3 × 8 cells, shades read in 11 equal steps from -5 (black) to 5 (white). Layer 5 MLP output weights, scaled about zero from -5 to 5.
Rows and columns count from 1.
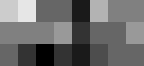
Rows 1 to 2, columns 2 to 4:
4 -1 -1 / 0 0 1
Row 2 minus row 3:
1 3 5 4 1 1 0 2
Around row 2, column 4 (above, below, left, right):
-1 -3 0 -3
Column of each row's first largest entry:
2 4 1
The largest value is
4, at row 1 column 2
